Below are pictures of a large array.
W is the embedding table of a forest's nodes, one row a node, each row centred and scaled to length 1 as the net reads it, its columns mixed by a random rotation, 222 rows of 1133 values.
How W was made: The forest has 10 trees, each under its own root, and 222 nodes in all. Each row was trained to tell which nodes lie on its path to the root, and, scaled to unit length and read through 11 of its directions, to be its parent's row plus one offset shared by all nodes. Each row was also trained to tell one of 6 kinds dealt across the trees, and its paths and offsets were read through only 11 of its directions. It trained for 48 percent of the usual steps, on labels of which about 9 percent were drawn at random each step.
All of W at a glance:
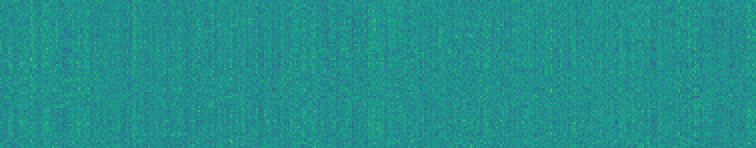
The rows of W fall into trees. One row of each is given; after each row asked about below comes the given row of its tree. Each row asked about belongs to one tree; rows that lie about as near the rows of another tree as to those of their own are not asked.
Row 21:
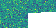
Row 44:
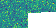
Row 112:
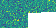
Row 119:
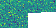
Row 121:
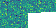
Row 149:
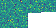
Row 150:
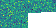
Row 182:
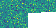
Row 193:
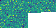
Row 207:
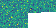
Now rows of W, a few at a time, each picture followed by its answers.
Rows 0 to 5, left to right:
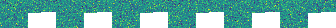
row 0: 119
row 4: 149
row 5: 21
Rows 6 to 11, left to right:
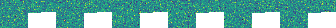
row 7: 112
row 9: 112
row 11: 149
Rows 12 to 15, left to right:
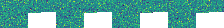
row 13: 207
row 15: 21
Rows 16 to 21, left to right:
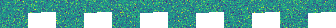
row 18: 119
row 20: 44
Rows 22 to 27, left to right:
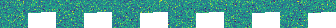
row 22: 193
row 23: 112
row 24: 112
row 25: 207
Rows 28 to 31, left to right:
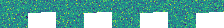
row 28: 44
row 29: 182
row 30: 44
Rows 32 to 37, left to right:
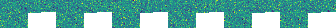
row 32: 44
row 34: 150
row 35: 112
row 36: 150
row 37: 150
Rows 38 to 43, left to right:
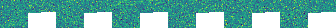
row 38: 207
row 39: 193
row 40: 150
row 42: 193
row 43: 44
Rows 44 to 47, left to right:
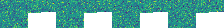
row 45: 193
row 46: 193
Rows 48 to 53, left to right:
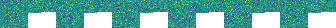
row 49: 119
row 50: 150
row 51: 150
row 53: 44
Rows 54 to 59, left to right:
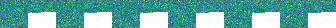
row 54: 44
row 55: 207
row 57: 112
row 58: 119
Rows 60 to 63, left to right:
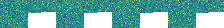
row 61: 119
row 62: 150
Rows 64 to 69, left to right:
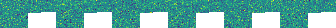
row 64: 44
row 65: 21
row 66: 121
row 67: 44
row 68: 112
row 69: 44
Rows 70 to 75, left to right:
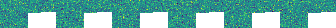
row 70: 21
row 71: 150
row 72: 193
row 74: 193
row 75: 150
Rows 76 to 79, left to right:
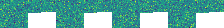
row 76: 119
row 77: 121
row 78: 193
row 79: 207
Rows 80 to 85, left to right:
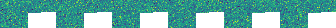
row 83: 119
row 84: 150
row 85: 150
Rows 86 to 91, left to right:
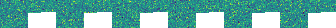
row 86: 193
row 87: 182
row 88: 150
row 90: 21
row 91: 21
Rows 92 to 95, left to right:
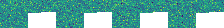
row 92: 119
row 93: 182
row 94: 182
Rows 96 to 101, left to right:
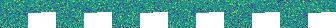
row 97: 150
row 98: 193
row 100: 21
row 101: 193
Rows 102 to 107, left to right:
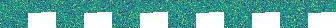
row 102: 193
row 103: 44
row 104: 121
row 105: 112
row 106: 119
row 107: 193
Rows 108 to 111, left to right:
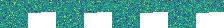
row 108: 193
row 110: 119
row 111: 121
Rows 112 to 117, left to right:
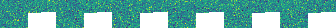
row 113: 121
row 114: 44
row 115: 150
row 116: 119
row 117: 21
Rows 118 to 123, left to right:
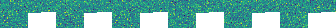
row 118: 112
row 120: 112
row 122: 21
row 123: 149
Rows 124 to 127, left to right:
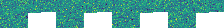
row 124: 44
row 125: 193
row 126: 119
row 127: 44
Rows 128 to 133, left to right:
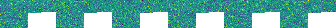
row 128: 119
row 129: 150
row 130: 121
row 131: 21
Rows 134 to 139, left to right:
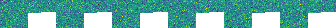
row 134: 112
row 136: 149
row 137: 193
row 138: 119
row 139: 21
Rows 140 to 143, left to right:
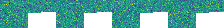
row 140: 182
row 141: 112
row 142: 21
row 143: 149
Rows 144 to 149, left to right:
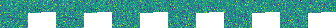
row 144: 119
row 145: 119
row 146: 207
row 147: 193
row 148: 121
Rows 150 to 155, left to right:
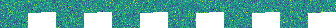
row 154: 112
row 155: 182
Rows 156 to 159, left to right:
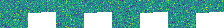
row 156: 112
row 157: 112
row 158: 44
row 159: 149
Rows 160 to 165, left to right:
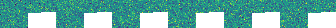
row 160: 149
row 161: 21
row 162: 193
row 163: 182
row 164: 21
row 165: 44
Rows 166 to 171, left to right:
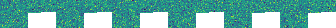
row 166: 207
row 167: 150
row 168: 150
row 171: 119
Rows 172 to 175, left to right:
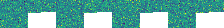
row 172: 44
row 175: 182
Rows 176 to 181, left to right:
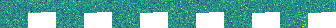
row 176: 182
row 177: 150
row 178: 182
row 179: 121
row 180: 21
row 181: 207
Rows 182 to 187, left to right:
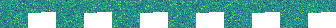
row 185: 44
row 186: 182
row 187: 112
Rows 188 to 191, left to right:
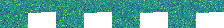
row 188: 150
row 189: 207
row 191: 193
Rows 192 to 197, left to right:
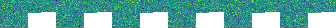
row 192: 207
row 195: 150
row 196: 119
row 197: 182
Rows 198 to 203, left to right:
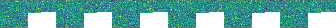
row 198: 193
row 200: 193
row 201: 21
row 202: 44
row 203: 193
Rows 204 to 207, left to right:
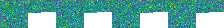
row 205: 21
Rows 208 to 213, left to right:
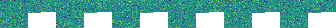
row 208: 182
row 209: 207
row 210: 21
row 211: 119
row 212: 119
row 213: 44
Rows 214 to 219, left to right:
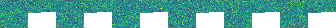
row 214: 44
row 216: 207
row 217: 112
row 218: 150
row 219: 150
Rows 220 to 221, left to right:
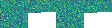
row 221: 121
